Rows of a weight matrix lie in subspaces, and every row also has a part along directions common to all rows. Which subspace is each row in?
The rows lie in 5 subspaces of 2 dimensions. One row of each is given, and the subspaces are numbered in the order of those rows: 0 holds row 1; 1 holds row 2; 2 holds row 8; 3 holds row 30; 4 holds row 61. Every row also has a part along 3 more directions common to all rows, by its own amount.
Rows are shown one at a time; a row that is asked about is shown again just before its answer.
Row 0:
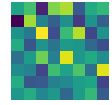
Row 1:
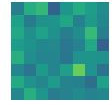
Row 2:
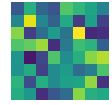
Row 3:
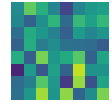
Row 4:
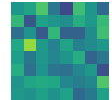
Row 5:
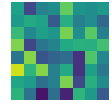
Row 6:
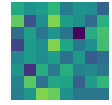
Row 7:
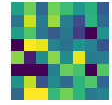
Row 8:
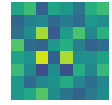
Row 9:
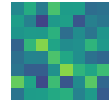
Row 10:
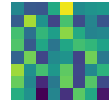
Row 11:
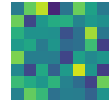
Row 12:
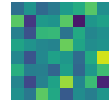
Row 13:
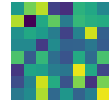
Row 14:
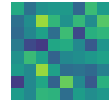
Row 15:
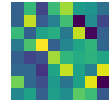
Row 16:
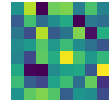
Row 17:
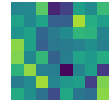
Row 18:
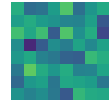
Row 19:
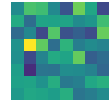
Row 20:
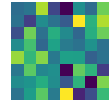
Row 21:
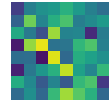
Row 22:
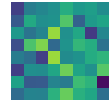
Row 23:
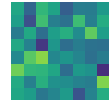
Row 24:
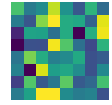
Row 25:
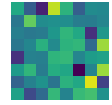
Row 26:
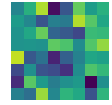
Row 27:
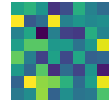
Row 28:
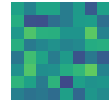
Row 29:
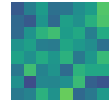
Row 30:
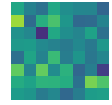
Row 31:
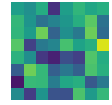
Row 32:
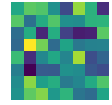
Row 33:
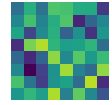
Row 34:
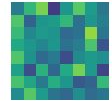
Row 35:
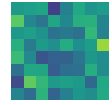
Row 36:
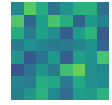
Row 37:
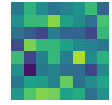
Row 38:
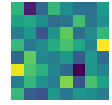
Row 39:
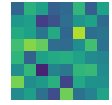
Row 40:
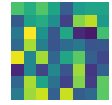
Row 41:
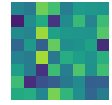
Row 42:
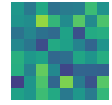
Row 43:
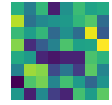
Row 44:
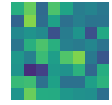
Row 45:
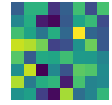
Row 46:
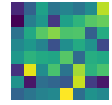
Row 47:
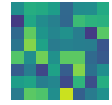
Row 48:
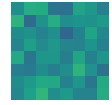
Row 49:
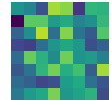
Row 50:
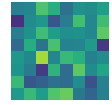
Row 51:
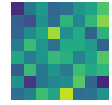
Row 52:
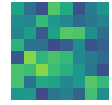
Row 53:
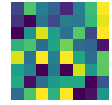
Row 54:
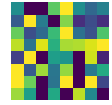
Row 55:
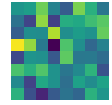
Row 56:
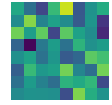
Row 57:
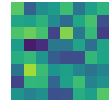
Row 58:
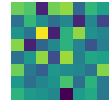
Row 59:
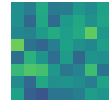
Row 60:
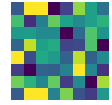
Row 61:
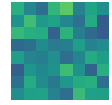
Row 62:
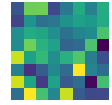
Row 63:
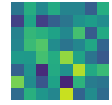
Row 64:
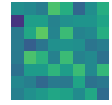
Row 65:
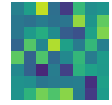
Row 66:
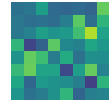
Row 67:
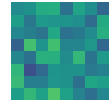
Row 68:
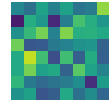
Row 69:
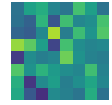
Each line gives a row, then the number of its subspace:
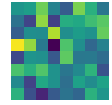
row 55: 4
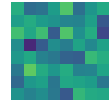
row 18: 4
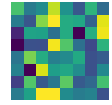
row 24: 1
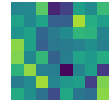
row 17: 1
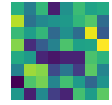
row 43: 3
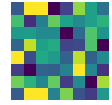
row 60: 0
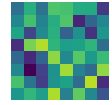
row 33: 3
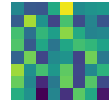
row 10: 0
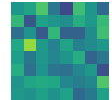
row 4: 4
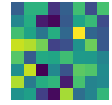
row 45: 1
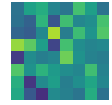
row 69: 4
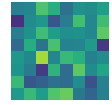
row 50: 3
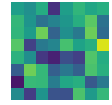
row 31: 3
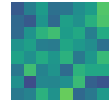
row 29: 2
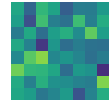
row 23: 3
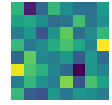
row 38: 0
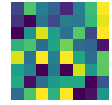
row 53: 2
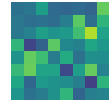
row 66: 4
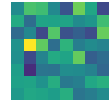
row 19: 4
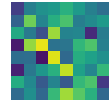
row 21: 2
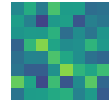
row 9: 1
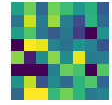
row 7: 4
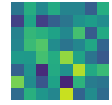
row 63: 1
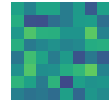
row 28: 1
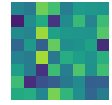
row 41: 3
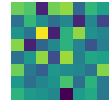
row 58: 2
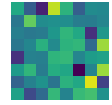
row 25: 0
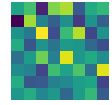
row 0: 2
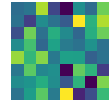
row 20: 2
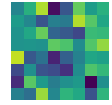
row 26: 3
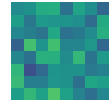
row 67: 3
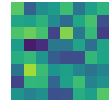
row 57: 4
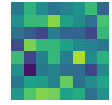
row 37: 1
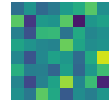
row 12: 2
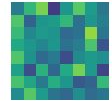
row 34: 0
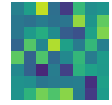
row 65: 3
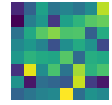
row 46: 2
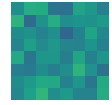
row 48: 0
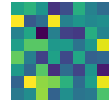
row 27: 3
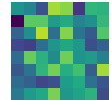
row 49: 1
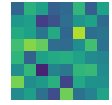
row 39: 1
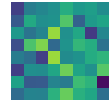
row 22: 2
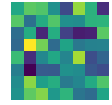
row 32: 4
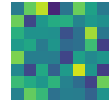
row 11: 0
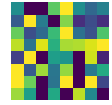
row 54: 0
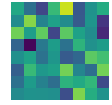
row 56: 4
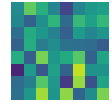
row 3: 0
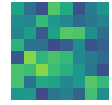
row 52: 3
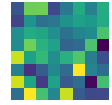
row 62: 0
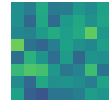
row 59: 4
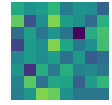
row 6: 1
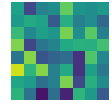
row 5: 0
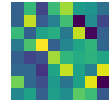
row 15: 1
